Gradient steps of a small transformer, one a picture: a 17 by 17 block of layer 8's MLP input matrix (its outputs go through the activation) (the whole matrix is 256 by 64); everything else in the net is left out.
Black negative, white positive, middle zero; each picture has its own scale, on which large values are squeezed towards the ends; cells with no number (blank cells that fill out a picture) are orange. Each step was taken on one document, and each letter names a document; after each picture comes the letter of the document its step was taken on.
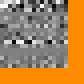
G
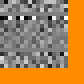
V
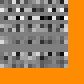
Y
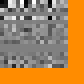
V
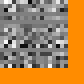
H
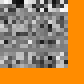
G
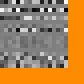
Y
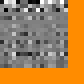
H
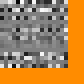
Y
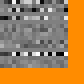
Y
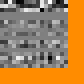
G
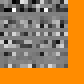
H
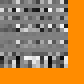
Y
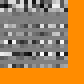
H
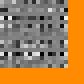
Y
